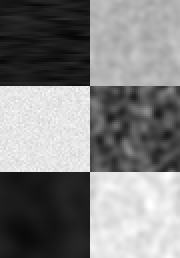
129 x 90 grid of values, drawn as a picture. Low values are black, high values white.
It is made of 3 by 2 panels. Panel 1,1: very low, streaked across, faint in contrast. Panel 1,2: high, blotchy, faint in contrast. Panel 2,1: very high, fine-grained, faint in contrast. Panel 2,2: low, blotchy. Panel 3,1: very low, smooth, faint in contrast. Panel 3,2: very high, blotchy, faint in contrast.
